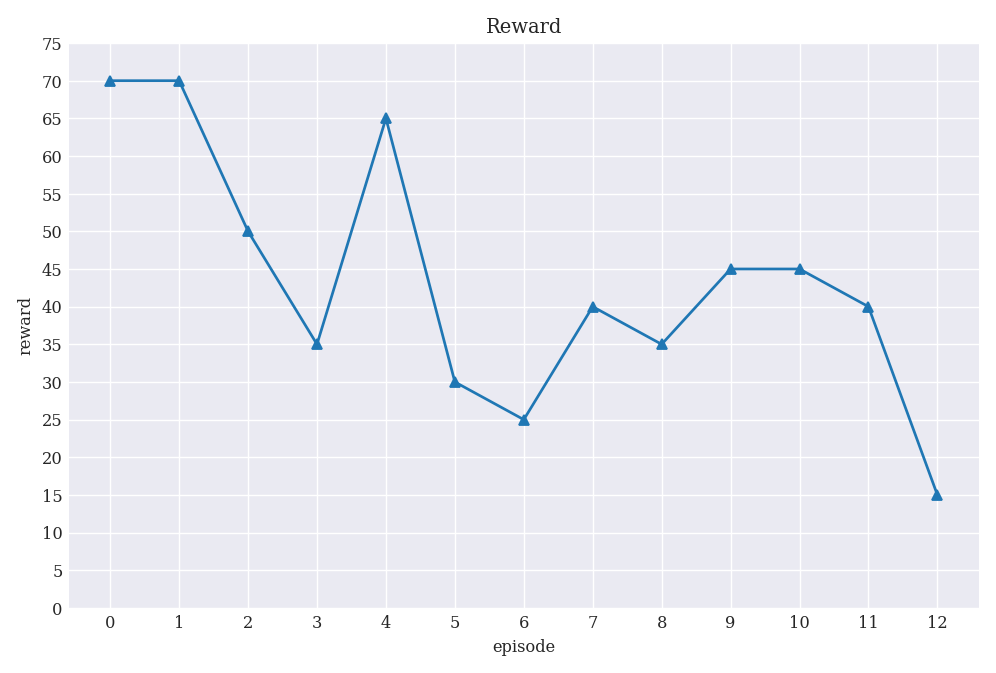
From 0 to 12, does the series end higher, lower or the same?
lower
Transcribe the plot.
Title: Reward
x-axis: episode, ticks 0 1 2 3 4 5 6 7 8 9 10 11 12
y-axis: reward, ticks 0 5 10 15 20 25 30 35 40 45 50 55 60 65 70 75
Values:
70 70 50 35 65 30 25 40 35 45 45 40 15
